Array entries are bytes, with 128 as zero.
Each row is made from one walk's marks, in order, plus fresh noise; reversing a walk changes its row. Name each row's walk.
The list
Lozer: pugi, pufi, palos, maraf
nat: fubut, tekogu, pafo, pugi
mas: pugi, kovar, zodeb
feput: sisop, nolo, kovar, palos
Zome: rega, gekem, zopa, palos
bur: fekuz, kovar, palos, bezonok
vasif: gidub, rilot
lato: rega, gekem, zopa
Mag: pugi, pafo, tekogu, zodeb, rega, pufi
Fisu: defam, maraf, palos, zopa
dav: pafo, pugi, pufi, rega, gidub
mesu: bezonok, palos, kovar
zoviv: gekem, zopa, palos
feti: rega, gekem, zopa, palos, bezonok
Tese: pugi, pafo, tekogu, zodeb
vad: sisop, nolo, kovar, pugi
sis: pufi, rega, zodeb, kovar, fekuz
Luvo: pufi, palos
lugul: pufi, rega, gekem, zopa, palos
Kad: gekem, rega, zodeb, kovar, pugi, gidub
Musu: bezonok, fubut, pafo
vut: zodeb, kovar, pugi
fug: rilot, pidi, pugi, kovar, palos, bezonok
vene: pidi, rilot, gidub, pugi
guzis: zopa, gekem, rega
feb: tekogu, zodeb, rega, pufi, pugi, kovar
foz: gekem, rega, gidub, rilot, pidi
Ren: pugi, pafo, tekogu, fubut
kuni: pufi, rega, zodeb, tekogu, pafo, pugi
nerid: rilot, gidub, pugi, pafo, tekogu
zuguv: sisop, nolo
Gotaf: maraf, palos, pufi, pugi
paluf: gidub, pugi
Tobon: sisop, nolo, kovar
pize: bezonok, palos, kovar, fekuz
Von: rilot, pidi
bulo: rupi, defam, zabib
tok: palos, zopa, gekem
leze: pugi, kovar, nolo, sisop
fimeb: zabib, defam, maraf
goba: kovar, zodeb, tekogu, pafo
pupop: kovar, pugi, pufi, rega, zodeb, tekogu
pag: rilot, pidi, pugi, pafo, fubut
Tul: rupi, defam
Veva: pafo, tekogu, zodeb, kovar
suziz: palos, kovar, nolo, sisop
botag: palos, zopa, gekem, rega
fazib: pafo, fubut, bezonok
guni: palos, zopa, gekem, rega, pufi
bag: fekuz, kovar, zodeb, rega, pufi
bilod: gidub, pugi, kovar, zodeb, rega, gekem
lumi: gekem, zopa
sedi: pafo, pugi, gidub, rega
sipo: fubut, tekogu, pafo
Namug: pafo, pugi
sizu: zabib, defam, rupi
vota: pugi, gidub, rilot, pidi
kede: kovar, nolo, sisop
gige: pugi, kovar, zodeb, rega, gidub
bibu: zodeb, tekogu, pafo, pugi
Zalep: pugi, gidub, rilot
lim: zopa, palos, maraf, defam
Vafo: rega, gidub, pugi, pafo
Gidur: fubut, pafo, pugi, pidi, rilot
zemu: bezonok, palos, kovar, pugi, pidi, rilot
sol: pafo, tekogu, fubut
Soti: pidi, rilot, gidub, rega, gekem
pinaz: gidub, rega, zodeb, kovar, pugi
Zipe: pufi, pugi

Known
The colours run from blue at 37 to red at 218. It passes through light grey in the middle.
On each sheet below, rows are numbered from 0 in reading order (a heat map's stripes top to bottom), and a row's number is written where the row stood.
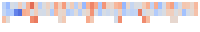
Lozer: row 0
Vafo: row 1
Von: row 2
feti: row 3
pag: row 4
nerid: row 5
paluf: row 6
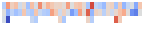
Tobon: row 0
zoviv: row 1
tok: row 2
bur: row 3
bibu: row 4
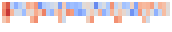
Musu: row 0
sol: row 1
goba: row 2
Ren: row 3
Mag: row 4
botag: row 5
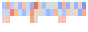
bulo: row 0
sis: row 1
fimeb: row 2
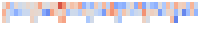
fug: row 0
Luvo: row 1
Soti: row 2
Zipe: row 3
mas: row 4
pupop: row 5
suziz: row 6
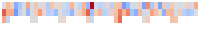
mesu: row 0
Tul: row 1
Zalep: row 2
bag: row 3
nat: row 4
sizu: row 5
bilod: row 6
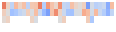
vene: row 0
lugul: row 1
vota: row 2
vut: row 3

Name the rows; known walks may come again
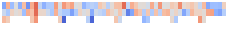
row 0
fimeb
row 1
fazib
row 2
zuguv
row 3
leze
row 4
guni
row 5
lumi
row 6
tok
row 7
Veva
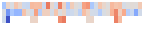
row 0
vad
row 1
lato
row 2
Vafo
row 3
paluf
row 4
pinaz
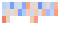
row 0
Tese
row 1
Ren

